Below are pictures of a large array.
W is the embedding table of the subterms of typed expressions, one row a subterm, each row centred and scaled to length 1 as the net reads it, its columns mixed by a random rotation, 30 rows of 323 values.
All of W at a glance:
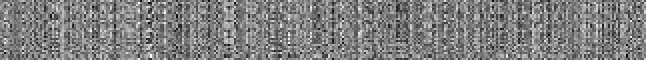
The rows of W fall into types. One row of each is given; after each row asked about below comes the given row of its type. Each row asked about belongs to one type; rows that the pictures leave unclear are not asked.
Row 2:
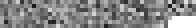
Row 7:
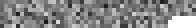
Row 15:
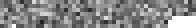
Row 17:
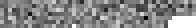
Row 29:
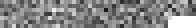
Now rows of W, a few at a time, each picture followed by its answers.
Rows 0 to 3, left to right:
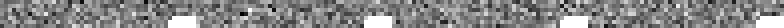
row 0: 17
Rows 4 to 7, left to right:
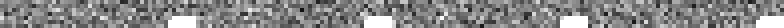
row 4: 17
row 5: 29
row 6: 29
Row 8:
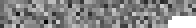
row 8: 7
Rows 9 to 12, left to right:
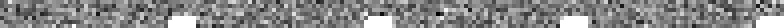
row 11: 29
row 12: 2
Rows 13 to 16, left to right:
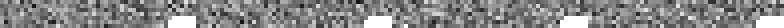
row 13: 2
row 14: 7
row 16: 17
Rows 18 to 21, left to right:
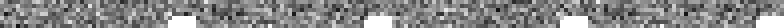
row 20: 29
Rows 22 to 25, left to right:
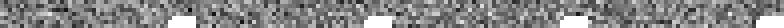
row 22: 15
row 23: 7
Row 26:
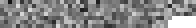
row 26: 2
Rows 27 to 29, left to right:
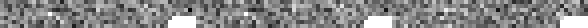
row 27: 15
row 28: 15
